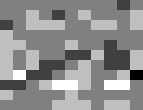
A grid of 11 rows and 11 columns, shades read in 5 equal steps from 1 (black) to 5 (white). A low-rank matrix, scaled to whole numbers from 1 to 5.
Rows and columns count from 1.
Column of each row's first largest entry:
1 3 3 1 1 1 1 2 5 1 5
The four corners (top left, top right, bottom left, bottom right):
3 3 3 3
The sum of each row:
32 35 38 34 35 33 33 35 41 35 38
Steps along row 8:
up down same up up same down same up down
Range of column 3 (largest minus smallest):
2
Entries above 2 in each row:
10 10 10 11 10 7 7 8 9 11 11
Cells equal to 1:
1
